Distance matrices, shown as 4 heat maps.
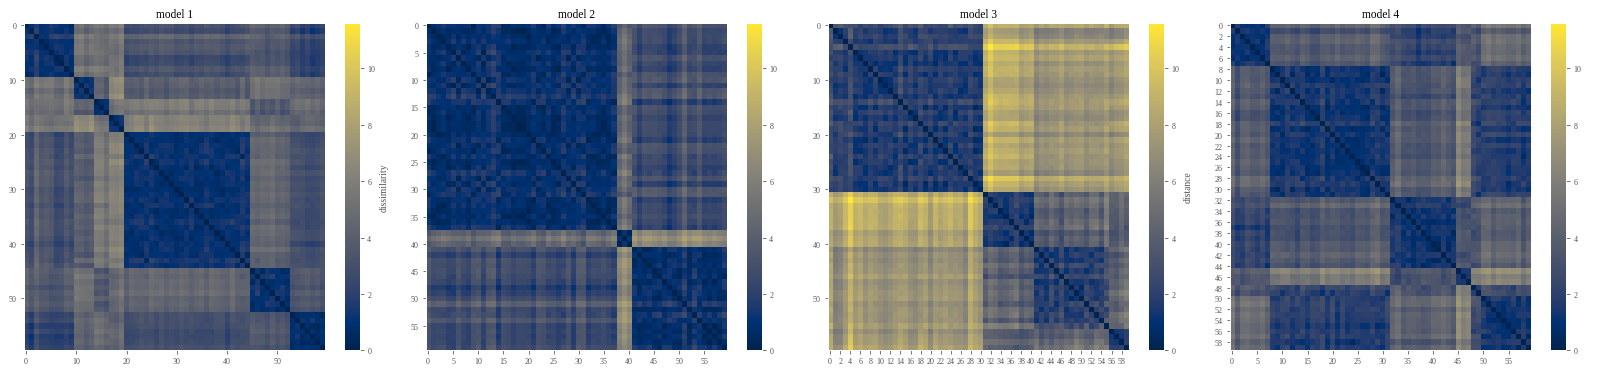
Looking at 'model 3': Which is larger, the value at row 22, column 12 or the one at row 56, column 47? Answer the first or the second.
the second
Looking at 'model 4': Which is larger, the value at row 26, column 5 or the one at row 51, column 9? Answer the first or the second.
the first
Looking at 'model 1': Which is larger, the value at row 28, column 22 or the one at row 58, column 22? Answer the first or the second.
the second
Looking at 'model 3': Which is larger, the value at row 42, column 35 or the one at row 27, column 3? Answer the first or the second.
the first
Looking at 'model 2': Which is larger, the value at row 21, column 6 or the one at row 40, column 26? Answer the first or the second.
the second
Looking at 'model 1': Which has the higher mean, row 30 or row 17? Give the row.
17
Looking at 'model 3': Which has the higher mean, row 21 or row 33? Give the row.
33
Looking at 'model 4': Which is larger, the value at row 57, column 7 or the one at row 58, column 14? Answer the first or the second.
the first
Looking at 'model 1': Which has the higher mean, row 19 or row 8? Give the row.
19
